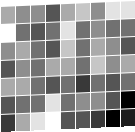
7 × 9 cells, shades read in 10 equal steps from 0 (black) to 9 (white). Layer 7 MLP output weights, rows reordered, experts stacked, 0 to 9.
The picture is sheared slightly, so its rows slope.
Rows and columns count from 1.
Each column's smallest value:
2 4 3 3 3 2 2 0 0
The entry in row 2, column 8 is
4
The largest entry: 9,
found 2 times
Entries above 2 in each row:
9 9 9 9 8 8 5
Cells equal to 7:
3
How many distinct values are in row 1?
5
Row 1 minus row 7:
4 -1 -3 -6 3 4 3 8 7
